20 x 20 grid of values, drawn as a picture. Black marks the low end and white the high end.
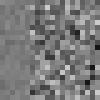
Stripes: none. Calmest part: middle left. Seam: vertical, 30% of the way across, the left part calmer. Slope: none.
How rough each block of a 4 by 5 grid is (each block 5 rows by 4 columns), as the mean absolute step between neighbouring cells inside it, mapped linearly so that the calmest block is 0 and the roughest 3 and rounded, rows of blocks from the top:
01222 / 01222 / 01222 / 01323
